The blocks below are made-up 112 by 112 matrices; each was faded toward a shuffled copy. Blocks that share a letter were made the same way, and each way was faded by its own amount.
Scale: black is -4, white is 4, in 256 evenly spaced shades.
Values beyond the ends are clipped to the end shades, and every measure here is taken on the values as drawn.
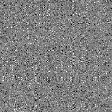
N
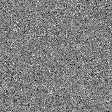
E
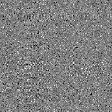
N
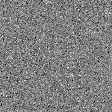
E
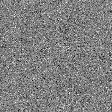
E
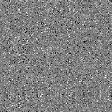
N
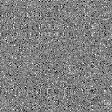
N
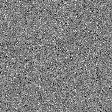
E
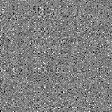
N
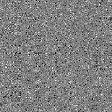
N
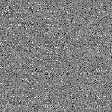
N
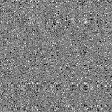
N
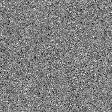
E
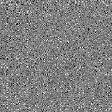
N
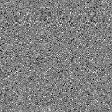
N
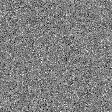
E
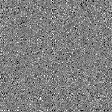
N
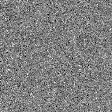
E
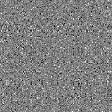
N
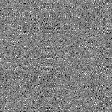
N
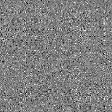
N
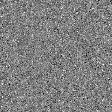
E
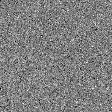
E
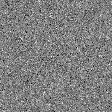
E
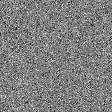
E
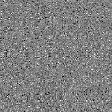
N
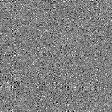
N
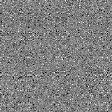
N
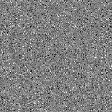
N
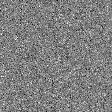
E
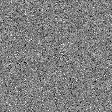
E
